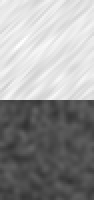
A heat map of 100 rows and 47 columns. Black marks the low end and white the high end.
The table splits into 2 rows of 1 panel. Panel 1,1: very high, slanting up to the right, faint in contrast. Panel 2,1: low, blotchy, faint in contrast.
